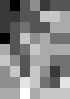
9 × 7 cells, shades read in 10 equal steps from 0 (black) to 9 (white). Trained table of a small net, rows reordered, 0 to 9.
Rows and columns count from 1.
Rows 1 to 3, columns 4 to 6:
5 2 3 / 3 7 7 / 3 3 6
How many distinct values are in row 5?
4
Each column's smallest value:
0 0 3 3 2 2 3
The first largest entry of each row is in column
4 5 6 3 4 1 2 3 3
